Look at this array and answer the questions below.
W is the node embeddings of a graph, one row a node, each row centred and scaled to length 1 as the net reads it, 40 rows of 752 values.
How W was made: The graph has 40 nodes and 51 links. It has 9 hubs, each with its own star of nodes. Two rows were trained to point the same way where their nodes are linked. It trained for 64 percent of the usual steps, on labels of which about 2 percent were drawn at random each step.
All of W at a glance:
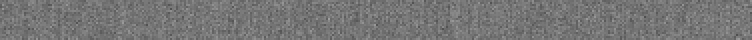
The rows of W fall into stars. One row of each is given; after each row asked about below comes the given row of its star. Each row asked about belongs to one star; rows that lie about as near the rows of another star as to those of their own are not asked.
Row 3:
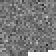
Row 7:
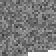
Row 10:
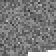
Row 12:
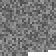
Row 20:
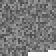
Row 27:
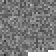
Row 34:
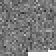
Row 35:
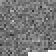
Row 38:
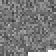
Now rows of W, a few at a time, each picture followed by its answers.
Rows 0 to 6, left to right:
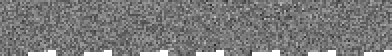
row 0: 35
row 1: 10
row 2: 35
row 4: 34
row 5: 34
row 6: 20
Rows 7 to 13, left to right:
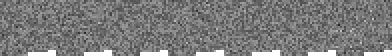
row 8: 35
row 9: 34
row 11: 27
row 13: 20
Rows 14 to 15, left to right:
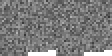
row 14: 20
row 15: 27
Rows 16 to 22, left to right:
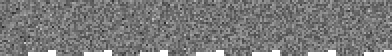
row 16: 3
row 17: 27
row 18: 38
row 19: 7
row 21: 7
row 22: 20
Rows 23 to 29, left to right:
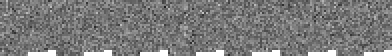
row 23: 35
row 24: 7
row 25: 34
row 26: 20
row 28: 34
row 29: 27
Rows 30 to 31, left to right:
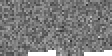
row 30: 38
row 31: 12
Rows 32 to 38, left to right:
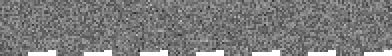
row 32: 38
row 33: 27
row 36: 35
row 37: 3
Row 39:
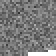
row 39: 7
